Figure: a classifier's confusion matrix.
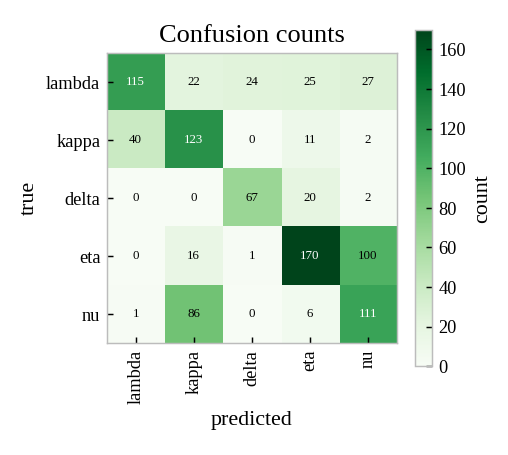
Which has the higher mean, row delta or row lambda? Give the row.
lambda
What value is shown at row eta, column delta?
1
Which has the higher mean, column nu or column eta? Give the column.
nu
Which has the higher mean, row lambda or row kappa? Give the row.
lambda
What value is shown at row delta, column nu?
2
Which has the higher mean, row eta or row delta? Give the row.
eta
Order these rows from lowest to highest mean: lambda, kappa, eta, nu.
kappa, nu, lambda, eta
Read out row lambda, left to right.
115 22 24 25 27
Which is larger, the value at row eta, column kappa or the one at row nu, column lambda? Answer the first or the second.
the first
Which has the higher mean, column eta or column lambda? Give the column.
eta
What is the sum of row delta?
89
